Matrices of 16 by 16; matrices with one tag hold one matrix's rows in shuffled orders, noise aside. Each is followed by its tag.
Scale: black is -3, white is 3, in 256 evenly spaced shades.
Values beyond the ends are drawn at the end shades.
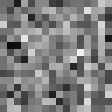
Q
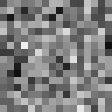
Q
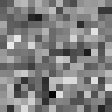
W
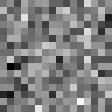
Q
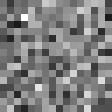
Q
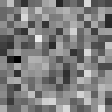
Q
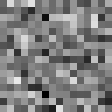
W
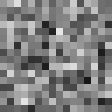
W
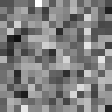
Q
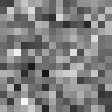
W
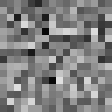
W
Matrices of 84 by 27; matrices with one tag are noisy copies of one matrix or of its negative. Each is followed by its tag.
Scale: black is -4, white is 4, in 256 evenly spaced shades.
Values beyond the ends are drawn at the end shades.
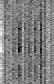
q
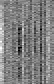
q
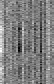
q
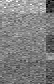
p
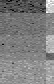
p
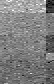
p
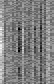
q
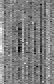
q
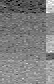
p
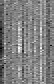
q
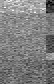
p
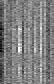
q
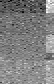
p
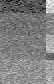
p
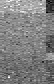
p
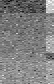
p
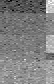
p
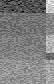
p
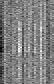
q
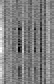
q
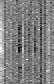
q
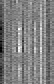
q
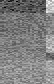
p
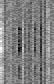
q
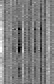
q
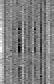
q
